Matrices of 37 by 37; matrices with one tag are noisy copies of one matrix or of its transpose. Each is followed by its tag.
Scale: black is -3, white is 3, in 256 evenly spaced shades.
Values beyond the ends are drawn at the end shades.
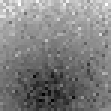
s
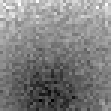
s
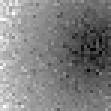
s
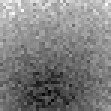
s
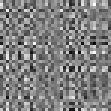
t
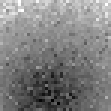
s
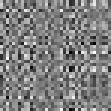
t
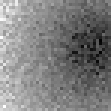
s
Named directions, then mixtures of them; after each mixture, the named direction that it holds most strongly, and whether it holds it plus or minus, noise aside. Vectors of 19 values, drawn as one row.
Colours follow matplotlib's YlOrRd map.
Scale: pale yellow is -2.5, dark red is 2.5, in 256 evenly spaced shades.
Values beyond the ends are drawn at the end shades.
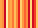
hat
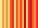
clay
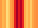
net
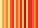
clay, plus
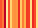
hat, plus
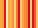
hat, plus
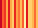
clay, minus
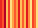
clay, minus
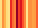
net, plus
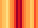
net, plus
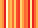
hat, plus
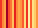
hat, minus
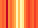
net, minus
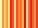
clay, plus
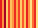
clay, minus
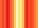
net, minus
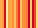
hat, plus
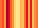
net, minus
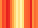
net, minus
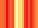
net, minus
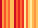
clay, minus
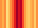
net, plus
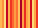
hat, minus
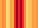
net, plus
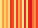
clay, plus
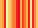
hat, plus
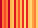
clay, minus
